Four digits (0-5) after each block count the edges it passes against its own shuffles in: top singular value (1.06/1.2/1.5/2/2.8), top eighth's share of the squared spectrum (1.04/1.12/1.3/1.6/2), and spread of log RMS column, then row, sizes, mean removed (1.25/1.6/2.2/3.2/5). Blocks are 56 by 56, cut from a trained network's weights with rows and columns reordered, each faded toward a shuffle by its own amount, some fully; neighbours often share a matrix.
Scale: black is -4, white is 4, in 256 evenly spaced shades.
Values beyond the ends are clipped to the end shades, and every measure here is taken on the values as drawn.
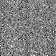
2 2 0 1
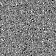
1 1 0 0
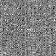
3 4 1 3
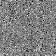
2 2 0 1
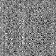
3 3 1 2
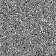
0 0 0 0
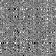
3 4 1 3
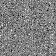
0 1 0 0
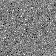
0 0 0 0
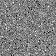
0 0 0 0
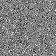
0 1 0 0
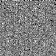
2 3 1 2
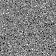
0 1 0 0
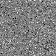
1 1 0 0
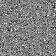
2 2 0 0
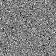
0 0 0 0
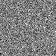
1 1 0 0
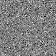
0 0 0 0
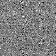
1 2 2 0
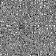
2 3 0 2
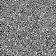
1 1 0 0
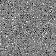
1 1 1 0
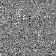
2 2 1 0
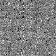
2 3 2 0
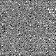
2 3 2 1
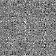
2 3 2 1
